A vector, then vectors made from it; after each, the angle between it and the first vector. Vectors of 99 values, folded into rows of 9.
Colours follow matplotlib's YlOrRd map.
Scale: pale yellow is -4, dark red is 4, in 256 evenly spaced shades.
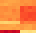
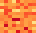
orthogonal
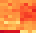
nearly parallel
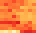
nearly opposite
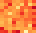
partly aligned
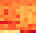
nearly opposite
